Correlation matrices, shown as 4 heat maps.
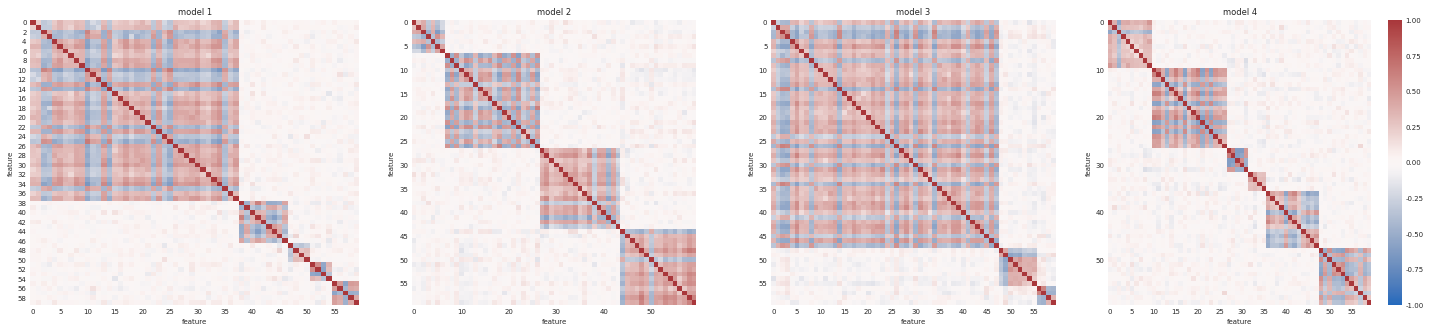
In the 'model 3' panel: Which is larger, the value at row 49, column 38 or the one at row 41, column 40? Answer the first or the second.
the first
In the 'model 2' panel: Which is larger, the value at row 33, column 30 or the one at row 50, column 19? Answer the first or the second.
the first
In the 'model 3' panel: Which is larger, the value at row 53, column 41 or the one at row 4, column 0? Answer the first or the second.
the second
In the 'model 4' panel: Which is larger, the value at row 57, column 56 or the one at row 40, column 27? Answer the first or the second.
the second
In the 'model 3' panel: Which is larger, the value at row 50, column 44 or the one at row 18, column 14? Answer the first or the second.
the first
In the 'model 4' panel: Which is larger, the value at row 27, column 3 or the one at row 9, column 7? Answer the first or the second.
the second
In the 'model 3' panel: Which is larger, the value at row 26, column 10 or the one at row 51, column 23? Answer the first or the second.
the second
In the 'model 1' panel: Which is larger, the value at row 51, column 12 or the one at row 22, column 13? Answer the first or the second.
the first
